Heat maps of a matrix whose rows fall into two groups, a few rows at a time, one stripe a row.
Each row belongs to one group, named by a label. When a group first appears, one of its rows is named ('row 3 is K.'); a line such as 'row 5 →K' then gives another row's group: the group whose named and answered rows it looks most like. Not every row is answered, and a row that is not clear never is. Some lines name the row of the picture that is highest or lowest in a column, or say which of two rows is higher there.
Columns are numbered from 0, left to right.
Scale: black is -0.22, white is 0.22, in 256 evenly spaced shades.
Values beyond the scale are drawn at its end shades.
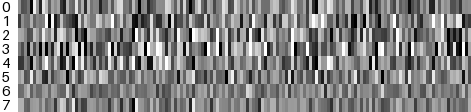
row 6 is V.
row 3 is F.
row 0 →V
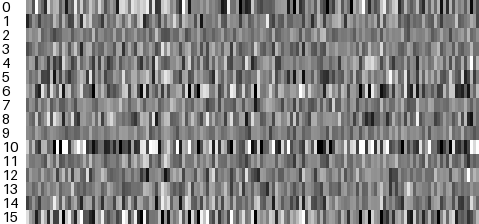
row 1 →V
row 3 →V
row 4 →F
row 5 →F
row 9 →F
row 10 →F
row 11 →F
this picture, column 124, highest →15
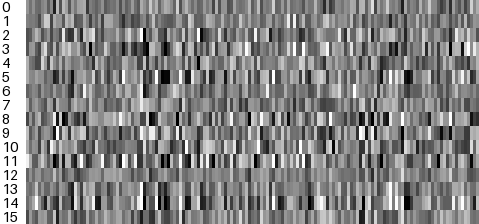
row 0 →F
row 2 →V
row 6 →V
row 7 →F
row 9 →F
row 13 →V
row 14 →V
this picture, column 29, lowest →10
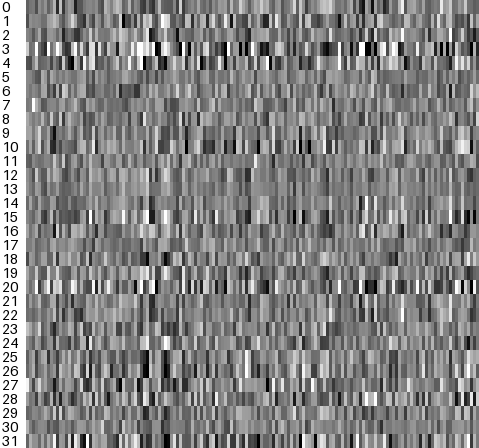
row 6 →F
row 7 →V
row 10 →V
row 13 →F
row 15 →F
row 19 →F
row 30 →V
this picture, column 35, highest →3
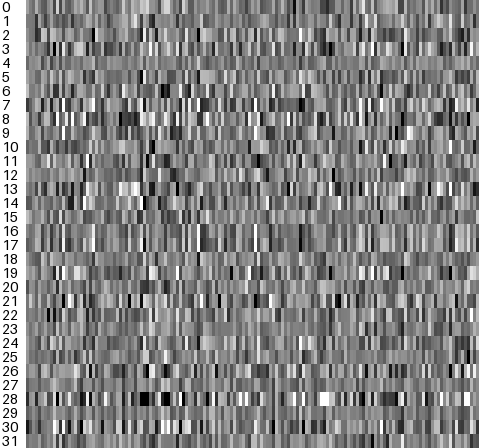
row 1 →F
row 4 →V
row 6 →V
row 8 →F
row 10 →F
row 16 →V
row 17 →V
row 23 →F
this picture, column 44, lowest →14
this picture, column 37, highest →13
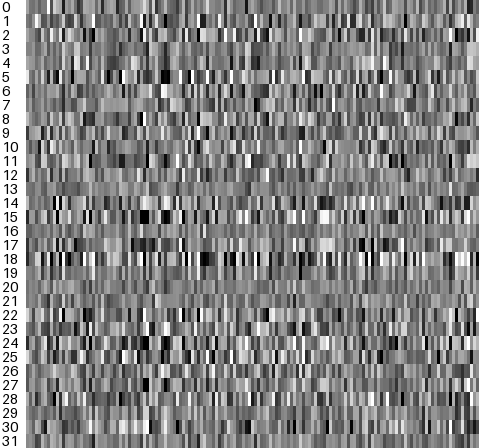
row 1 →V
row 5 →V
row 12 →V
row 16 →V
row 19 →V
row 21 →F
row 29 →F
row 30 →F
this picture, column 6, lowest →30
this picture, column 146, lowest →14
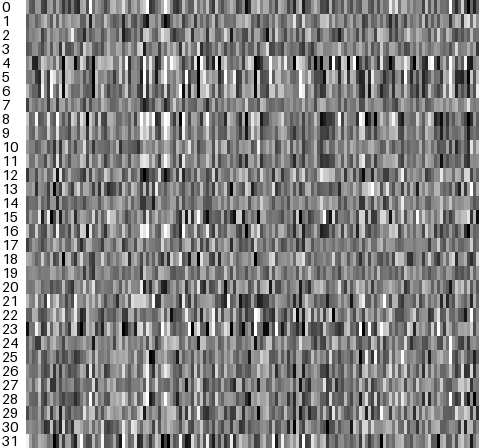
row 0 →F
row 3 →V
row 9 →F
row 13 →F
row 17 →V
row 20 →V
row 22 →V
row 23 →V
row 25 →F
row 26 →F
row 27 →V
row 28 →F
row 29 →V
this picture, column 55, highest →31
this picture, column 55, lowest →23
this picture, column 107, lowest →4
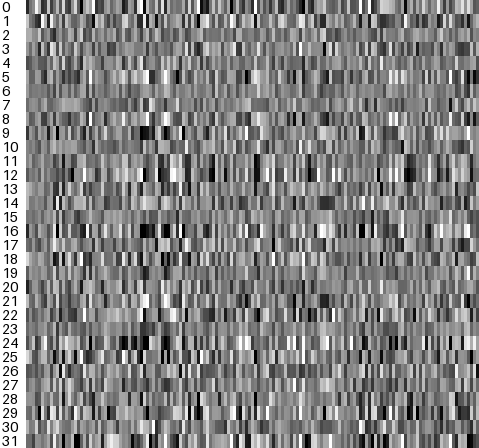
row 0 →V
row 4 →V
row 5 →F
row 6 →F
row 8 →F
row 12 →V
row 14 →F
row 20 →V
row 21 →F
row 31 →F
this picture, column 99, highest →16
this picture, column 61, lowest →12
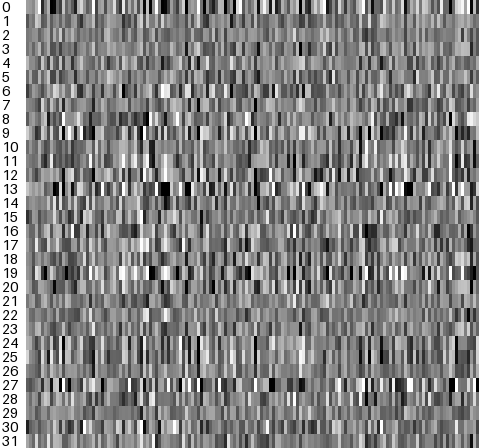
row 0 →V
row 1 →V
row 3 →V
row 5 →V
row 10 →F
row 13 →V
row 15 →V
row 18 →V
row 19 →F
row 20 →V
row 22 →F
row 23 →V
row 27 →V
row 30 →V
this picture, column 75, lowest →8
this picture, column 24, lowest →13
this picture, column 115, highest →8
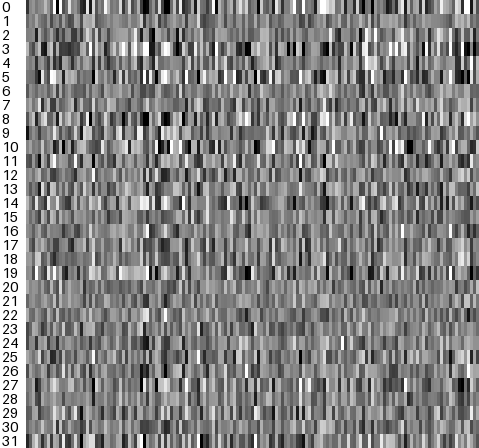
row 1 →V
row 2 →F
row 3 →F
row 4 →F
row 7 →V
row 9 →V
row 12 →V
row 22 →F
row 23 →V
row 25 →V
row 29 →V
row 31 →V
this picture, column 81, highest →5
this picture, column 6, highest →8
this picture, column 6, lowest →3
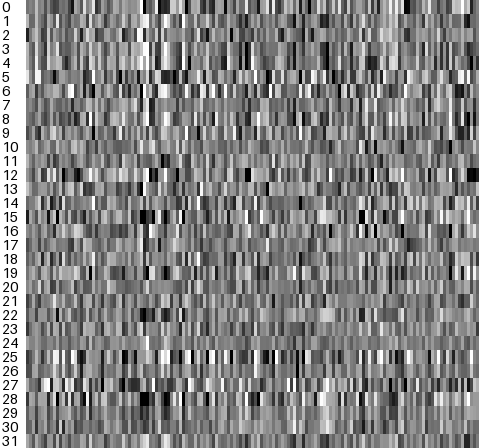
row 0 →V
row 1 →F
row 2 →V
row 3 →F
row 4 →F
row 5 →V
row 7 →F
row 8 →F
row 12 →F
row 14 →V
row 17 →V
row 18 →V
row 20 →V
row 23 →V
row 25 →V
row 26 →V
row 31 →F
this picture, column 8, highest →9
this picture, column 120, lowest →12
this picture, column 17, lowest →12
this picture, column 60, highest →27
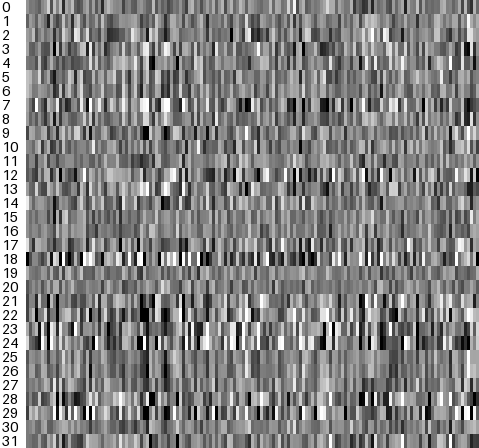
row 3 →F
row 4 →F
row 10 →V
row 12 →V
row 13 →F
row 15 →F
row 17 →V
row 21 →F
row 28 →F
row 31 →F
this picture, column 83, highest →29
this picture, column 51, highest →22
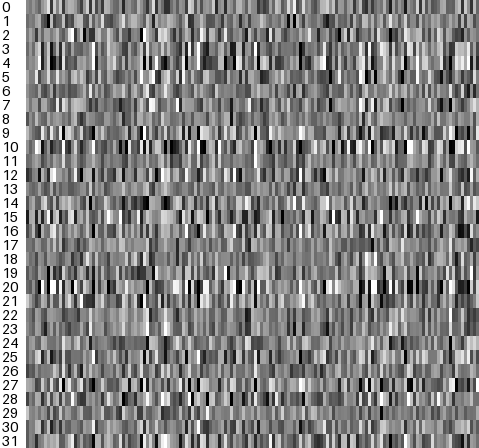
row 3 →V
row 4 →V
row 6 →F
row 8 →V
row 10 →V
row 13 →F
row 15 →V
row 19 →F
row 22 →F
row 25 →V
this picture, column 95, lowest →15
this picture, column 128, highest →10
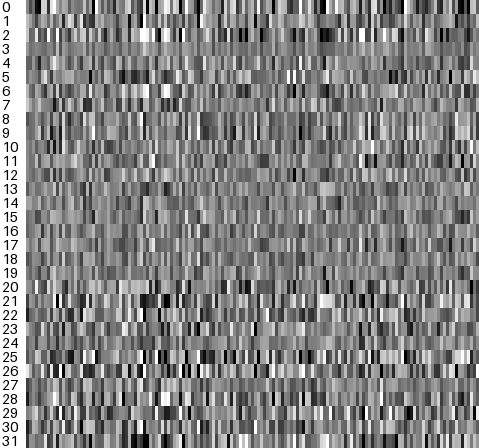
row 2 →F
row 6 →F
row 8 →V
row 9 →V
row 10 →F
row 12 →F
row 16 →V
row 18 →V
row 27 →V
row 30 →V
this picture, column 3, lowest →0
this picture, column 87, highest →5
